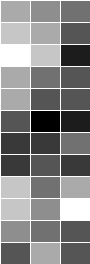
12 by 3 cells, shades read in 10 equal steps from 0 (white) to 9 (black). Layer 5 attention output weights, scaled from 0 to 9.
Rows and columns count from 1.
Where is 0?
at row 3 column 1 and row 10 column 3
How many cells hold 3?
6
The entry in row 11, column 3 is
6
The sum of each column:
45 59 66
